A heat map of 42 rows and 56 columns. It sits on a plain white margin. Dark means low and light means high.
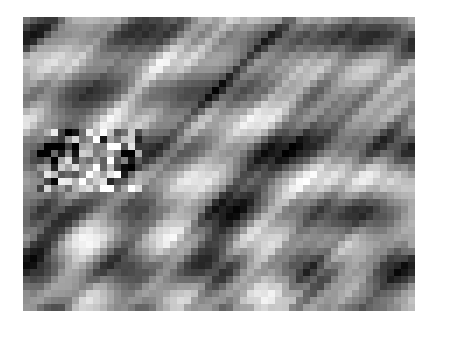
Rings: centred on the bottom right. Odd patch: rougher, in the middle left. Stripes: horizontal, repeating 5 times. Slope: none.
